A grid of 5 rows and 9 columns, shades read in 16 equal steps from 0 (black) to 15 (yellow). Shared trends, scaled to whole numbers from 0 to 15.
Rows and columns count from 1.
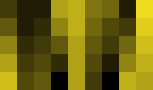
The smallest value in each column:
4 2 2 0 11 4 0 2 11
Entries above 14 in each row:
1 0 0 0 0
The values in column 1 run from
4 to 13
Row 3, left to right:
9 3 4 6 11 6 4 7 13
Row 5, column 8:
12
